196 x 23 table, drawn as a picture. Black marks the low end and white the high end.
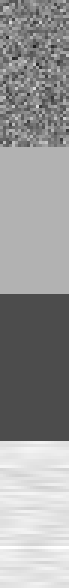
The table splits into 4 rows of 1 panel. Panel 1,1: middling, fine-grained, strong in contrast. Panel 2,1: high, flat. Panel 3,1: low, flat. Panel 4,1: very high, streaked across, faint in contrast.
